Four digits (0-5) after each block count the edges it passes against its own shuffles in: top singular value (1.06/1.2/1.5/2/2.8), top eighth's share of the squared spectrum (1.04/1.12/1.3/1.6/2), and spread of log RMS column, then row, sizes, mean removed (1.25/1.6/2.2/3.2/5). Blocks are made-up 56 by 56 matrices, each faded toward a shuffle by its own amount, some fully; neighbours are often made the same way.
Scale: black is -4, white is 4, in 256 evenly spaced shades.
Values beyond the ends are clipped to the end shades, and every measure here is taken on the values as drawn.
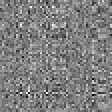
4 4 3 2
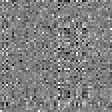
4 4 3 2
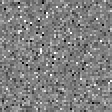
1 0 0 0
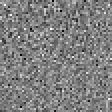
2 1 0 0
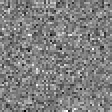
3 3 1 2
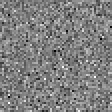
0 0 0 0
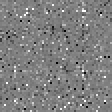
2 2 1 0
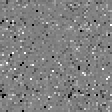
2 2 0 0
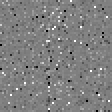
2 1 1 0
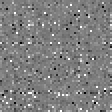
3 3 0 1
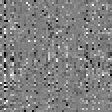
4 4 3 1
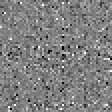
2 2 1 2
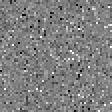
0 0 0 0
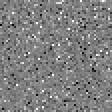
0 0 0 0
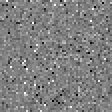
0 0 0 0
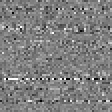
3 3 0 3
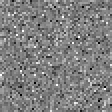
0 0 0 0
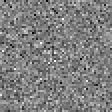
0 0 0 0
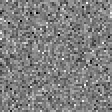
0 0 0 0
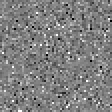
1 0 0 0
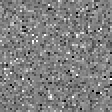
0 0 0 0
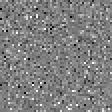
0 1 0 1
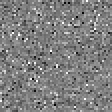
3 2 0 0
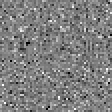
3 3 1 1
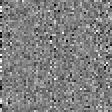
2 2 3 0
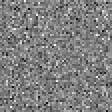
0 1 1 0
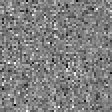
0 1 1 0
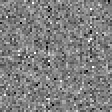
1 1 1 0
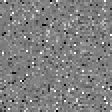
2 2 0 0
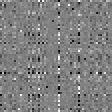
4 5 3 2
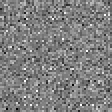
3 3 1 1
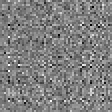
4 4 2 2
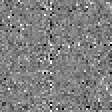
2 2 2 2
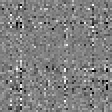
2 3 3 2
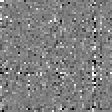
2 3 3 2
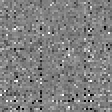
2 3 2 2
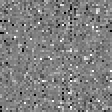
2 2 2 1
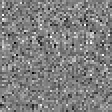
3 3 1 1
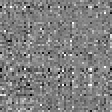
4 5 3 3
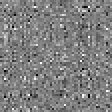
4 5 3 2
